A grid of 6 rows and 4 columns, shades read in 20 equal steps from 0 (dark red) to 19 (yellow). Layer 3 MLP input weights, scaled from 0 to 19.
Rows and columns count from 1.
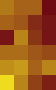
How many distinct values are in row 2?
4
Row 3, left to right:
1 11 4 1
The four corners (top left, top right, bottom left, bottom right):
10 0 19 2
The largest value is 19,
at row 6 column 1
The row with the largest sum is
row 5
